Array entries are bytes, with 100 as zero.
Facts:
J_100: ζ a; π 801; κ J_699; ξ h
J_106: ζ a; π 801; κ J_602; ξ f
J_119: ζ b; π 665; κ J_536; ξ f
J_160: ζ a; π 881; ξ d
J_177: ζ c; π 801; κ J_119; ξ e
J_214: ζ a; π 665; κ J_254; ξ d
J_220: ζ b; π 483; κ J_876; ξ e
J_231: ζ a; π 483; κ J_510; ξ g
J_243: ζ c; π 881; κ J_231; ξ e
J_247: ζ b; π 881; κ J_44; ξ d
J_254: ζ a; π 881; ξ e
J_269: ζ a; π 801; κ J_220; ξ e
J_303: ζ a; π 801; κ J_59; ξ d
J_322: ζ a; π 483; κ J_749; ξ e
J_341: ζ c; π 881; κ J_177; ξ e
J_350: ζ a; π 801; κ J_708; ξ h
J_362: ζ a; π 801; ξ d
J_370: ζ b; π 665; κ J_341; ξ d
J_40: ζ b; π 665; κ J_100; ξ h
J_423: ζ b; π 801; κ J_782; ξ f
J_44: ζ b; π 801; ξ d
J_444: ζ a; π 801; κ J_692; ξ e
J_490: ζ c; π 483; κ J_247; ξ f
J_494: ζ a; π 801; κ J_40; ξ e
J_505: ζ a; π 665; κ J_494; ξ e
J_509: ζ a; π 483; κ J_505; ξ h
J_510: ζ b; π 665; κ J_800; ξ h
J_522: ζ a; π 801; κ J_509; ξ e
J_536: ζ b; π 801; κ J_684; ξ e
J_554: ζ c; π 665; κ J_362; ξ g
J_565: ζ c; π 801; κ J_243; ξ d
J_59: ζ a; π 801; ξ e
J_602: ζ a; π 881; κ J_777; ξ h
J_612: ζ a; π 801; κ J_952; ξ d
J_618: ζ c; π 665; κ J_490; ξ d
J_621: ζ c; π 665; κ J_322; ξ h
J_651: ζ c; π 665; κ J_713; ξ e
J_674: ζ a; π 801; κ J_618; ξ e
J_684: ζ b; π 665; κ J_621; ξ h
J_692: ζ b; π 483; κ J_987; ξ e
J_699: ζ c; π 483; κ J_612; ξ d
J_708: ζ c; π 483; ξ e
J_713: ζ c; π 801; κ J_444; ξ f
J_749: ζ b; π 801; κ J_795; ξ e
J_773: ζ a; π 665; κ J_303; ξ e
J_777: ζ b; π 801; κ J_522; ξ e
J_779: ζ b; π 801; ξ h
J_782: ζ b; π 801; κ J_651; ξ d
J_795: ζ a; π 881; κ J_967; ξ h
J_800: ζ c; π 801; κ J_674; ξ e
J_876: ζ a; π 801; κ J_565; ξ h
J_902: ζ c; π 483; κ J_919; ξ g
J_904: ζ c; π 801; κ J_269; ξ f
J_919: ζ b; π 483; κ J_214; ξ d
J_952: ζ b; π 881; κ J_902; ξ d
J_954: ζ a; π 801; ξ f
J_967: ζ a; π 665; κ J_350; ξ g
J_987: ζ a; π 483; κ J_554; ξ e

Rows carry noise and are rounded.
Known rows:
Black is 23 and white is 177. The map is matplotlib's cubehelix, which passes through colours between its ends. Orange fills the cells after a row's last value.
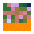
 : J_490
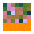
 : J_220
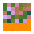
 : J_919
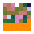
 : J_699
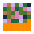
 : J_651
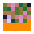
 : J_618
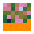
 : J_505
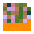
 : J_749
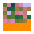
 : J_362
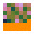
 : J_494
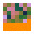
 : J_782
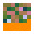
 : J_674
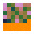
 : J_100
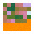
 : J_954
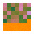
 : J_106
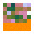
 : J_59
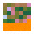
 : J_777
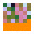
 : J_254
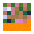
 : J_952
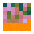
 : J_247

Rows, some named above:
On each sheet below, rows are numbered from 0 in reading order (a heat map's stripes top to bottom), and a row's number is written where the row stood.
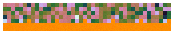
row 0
J_554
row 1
J_904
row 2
J_341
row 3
J_370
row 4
J_423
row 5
J_692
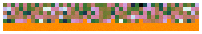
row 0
J_952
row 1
J_322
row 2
J_952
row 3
J_370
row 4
J_243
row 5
J_247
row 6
J_322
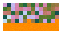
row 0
J_621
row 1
J_919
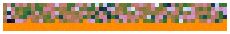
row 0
J_40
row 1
J_350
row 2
J_773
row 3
J_713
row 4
J_967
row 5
J_902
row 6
J_795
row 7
J_987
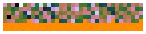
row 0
J_444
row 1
J_713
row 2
J_509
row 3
J_510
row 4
J_269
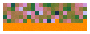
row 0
J_214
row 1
J_220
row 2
J_303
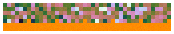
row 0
J_231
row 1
J_522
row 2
J_967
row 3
J_322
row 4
J_708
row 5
J_602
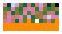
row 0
J_177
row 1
J_243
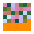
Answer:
J_621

